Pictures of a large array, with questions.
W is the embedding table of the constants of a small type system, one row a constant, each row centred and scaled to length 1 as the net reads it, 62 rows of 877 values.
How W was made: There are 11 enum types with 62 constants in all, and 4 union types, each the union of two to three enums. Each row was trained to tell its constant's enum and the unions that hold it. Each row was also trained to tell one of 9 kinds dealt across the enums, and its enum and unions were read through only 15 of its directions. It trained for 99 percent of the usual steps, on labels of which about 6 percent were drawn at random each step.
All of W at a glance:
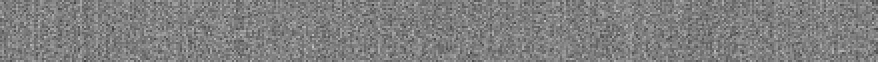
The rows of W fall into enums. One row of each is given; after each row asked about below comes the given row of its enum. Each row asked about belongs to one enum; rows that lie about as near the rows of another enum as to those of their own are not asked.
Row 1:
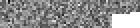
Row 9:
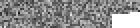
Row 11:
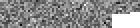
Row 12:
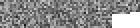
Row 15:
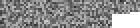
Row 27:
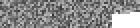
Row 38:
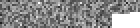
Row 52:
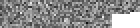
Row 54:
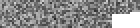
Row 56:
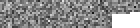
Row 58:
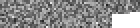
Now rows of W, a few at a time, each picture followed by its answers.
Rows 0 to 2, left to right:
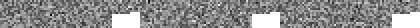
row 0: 9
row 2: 11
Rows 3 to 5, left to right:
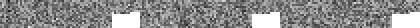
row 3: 11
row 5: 9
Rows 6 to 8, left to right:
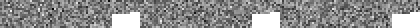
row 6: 58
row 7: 15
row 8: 52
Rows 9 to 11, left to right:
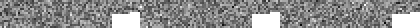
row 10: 9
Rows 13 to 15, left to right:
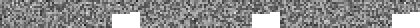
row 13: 27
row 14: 58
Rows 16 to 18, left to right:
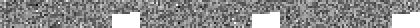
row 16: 11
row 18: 52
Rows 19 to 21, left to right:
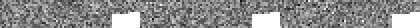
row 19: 9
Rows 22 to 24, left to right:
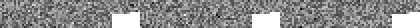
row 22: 56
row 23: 27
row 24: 27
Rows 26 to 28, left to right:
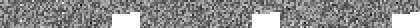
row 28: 52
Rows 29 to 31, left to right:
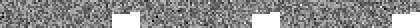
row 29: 9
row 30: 12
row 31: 1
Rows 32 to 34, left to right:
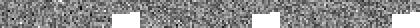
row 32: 58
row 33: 15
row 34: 1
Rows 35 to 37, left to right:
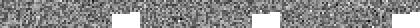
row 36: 56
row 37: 56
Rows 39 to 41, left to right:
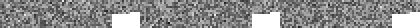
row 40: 52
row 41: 27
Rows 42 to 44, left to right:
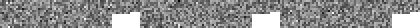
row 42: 1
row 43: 58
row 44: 52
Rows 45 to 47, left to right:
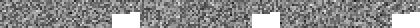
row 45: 56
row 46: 52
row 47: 38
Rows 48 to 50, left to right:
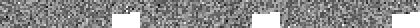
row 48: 1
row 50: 11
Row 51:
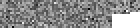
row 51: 11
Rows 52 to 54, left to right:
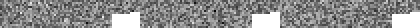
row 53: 58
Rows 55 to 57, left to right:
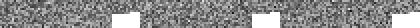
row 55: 58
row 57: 15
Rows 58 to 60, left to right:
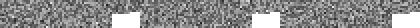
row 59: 11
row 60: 15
